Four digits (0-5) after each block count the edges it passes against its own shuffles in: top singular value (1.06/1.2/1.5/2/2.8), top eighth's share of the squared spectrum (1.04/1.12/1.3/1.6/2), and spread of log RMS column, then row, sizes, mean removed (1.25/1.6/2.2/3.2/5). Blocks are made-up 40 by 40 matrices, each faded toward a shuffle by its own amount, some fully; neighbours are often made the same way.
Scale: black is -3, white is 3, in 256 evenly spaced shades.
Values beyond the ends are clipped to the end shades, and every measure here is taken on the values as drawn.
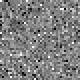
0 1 0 0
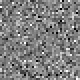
1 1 1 0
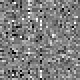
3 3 2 1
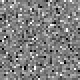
0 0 0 0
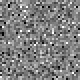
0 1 0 0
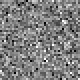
0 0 0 0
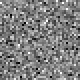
0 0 0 0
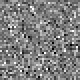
0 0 0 0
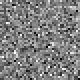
0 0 0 0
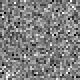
0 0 0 0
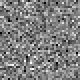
0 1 0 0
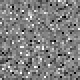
0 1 0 0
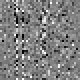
3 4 3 0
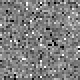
2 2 1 0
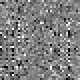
3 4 2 2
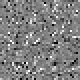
3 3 1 1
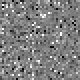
2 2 0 1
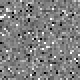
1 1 0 0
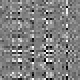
4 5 3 3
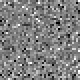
2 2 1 1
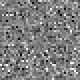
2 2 0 1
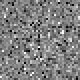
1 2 0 0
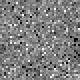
1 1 0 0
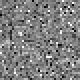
1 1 0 0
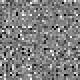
3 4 1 2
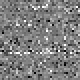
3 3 1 2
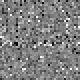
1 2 0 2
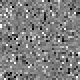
1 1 0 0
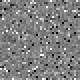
0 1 0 0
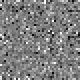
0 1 0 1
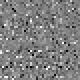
3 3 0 2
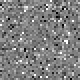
2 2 0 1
